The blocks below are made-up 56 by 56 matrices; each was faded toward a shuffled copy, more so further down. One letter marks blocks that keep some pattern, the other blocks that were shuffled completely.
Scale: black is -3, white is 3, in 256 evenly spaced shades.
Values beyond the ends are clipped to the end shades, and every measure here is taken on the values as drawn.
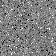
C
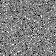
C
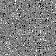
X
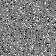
X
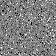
C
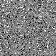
X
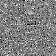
X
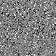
X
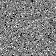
C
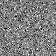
X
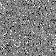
X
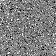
C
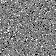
C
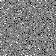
X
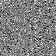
X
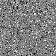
X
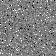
C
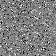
C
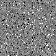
X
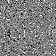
X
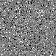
X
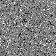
C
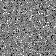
X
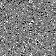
X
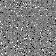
X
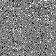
X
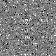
X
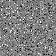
X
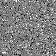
X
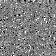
X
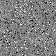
C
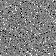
C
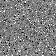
C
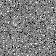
C
